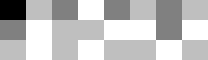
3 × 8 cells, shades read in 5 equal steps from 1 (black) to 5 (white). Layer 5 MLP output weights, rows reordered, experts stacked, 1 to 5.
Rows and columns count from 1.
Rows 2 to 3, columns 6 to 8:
5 3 5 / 4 5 4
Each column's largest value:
4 5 4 5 5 5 5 5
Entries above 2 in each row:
7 8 8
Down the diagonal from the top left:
1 5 4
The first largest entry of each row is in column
4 2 2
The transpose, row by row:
1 3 4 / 4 5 5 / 3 4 4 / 5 4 5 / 3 5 4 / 4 5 4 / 3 3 5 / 4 5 4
